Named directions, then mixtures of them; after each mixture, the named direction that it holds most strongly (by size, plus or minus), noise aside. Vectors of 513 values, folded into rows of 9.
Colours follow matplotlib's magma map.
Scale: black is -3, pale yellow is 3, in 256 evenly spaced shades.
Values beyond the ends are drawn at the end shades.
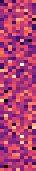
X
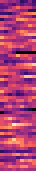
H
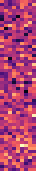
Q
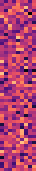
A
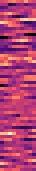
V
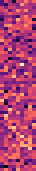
X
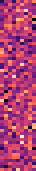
X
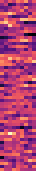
V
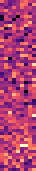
Q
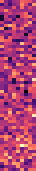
Q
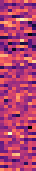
V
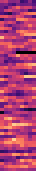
H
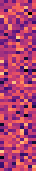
A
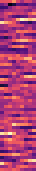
V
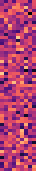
A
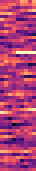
H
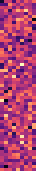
X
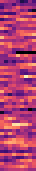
H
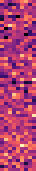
Q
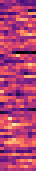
H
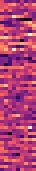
V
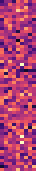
X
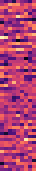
V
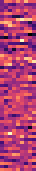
V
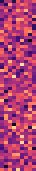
X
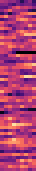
H
